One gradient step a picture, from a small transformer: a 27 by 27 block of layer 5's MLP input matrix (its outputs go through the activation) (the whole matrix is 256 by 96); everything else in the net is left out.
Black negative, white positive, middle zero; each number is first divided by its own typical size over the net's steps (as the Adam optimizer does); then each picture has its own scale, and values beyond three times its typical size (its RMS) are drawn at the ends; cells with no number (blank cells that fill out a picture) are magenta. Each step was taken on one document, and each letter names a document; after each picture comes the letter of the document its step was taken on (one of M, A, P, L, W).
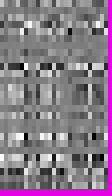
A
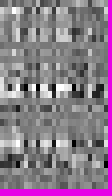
A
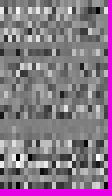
A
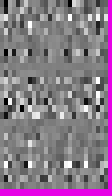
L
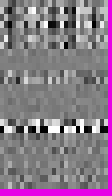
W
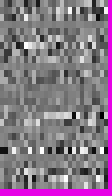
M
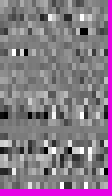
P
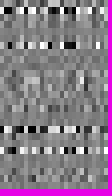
W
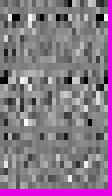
L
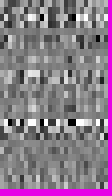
W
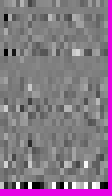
L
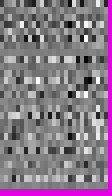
W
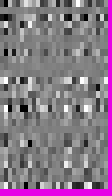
L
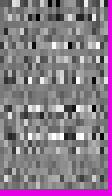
M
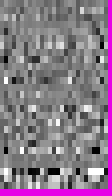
M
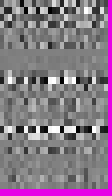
W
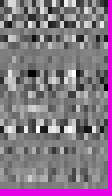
W
